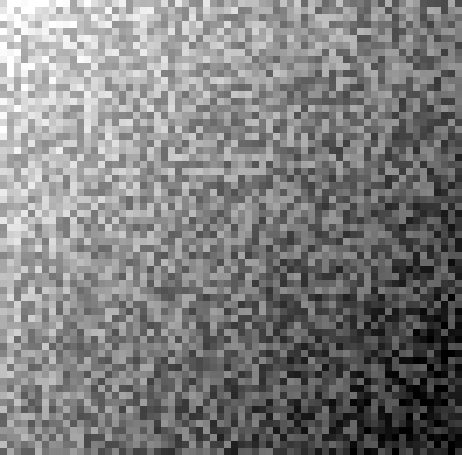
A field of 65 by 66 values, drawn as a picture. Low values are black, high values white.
Overall the values sit about 50% of the way up the scale. There is an overall slope up to the top left. The bottom right is the ninth with the lowest average. The halves do not mirror each other. There are no regular stripes. The top left is the ninth with the highest average.
